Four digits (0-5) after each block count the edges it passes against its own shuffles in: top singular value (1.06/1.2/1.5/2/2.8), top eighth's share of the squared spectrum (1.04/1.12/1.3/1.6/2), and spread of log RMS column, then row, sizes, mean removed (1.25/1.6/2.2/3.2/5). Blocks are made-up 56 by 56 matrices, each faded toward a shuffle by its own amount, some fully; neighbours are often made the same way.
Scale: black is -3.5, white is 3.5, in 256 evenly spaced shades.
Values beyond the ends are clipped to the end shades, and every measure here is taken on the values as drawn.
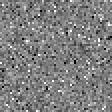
0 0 0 0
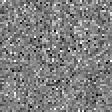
2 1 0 0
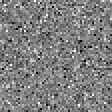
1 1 0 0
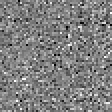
3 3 1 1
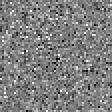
0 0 0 0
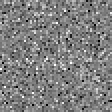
0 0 0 0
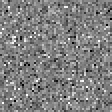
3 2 0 0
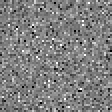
0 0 0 0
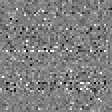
4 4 1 2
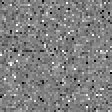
1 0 0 0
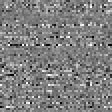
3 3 0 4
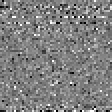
2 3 0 3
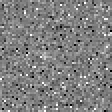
0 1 0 1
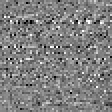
3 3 0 3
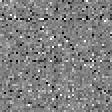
2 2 0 2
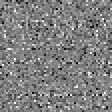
2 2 0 2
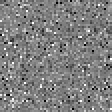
0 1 0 1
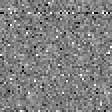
2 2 0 1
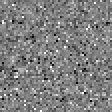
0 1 0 1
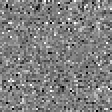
1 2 0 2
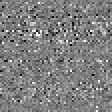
2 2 0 3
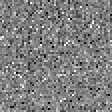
2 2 0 0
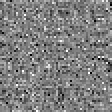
3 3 1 1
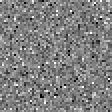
1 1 0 0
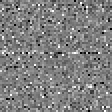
2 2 0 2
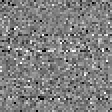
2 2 0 2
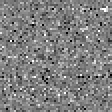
1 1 0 2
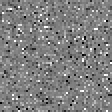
2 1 0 0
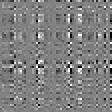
5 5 4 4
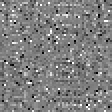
3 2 1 1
